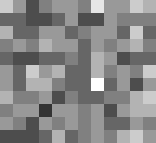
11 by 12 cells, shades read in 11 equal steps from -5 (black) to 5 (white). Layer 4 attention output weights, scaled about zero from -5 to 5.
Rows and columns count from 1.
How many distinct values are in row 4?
4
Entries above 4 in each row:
0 0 0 0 0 0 1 0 0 0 0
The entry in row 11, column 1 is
-2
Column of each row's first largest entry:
8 6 11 4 8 3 8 12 11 1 11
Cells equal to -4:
0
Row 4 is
0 1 0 2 1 1 -1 1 0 1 2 0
